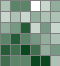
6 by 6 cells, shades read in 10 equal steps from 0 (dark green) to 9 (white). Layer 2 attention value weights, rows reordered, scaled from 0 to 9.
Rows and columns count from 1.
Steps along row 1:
down same up down down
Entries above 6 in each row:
2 2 2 0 0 0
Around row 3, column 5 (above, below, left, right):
6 5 7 7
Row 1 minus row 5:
5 1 3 7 2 1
